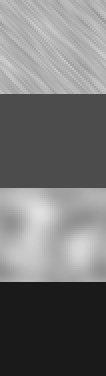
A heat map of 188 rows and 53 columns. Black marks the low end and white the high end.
It is made of 4 by 1 panels. Panel 1,1: high, slanting down to the right, faint in contrast. Panel 2,1: low, flat. Panel 3,1: high, smooth. Panel 4,1: very low, flat.
